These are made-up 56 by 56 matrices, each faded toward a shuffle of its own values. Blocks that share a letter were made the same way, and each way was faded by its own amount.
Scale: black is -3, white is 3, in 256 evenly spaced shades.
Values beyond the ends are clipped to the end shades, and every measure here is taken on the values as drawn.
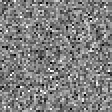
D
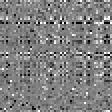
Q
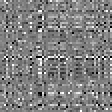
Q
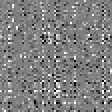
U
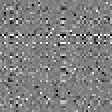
Q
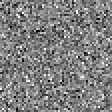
D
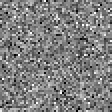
D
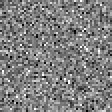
D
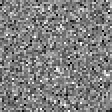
D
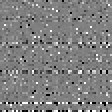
Q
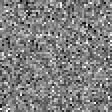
D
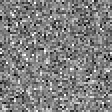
D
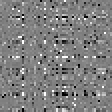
U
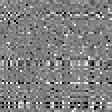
Q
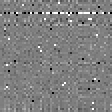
Q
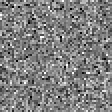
D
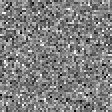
D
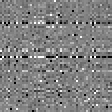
Q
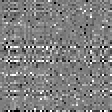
Q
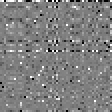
Q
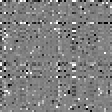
U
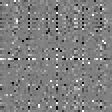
U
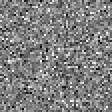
D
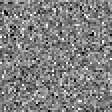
D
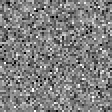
D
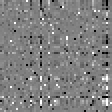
U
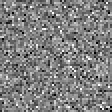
D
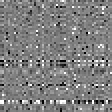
Q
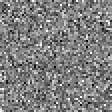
D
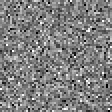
D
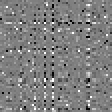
U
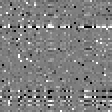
Q
